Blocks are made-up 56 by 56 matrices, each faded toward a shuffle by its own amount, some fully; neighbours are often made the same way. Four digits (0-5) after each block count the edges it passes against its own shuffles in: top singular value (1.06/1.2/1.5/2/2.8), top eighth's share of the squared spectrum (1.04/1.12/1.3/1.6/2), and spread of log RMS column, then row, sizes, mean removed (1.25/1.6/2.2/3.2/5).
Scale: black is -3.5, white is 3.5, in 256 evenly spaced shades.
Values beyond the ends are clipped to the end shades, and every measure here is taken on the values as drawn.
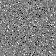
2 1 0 0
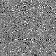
3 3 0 1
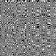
4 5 3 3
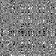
4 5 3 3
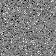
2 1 0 0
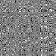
4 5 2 3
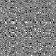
4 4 2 2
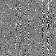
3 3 3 0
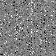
1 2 2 0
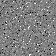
0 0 0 0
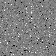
0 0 0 0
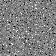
1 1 0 0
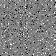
3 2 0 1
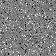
2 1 0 0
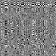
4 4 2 3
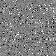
3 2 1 2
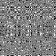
4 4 2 3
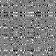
4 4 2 3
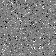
1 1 0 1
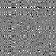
4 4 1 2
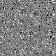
3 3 1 1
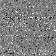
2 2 0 2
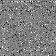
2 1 0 1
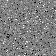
0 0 0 0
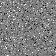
0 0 0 0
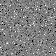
0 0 0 1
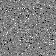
1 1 0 1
